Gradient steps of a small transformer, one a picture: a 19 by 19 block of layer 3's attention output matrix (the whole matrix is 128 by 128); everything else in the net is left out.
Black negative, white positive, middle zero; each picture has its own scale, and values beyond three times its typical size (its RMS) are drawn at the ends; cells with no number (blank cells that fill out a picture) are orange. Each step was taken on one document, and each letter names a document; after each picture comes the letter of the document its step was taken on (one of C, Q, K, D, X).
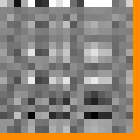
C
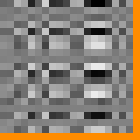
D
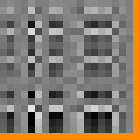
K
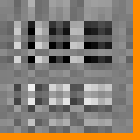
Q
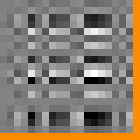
D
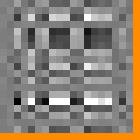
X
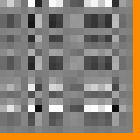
K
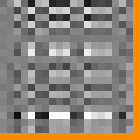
X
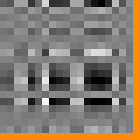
D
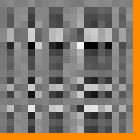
K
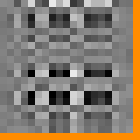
Q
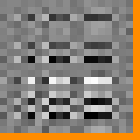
C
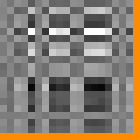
D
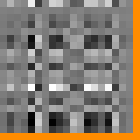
K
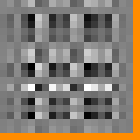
Q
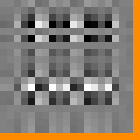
Q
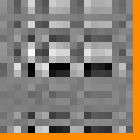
X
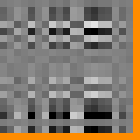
C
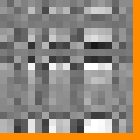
C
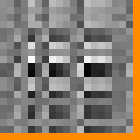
X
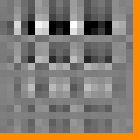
Q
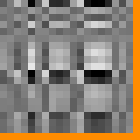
D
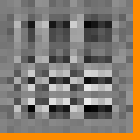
Q
